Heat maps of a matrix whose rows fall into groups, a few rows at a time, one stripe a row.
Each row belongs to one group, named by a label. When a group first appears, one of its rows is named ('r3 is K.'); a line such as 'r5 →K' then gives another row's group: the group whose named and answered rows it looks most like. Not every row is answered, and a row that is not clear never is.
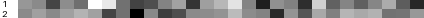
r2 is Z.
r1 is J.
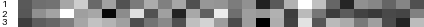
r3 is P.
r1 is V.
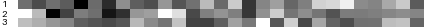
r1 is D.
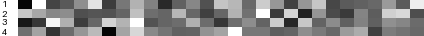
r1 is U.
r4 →U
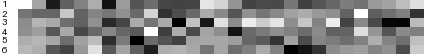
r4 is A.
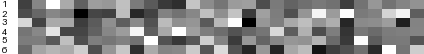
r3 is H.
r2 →D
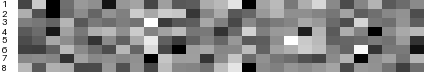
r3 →A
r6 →A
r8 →H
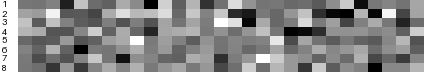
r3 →H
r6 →D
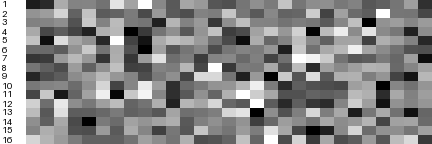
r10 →U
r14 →D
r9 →P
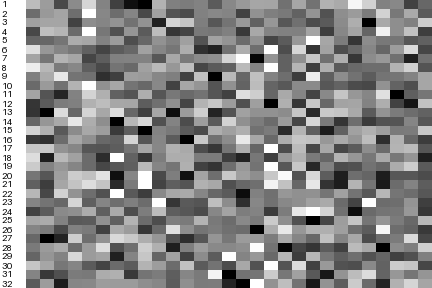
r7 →H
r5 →V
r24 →V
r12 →P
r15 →Z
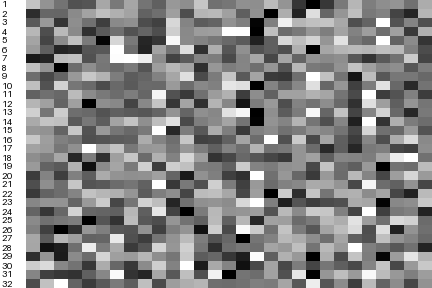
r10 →H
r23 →U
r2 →P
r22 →P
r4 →H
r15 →A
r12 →A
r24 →A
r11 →A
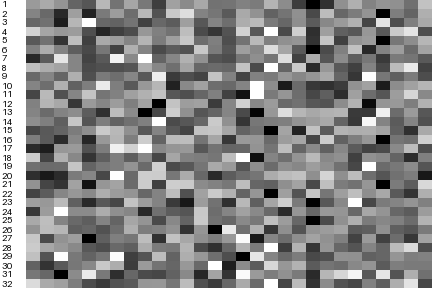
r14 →A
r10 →U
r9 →A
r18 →H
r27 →H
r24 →Z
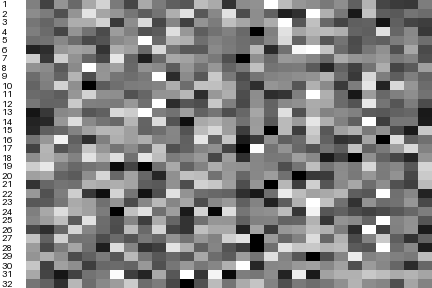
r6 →V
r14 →A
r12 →A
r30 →H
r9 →A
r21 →P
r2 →V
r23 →V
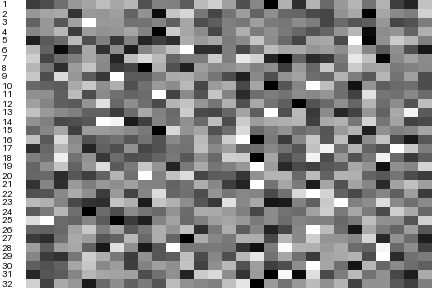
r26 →V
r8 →Z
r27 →A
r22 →V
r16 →H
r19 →U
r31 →P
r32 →H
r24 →D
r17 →D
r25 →Z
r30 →V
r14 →J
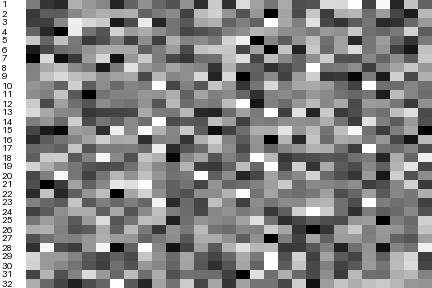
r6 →P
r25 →U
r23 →A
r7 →U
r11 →D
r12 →H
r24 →V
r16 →P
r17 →A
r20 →D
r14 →A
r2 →P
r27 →P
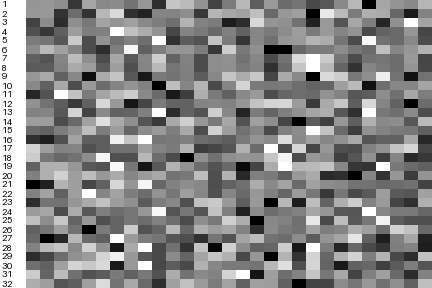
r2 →J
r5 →A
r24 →A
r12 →J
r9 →J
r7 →V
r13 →A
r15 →V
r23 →P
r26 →D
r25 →H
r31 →H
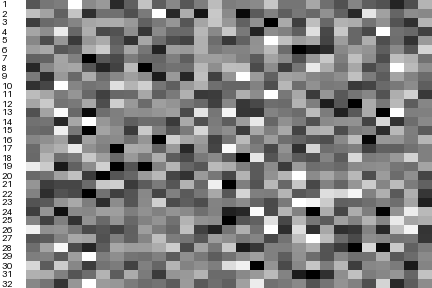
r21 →J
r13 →D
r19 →Z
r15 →D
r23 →V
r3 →P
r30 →H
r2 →A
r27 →V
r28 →D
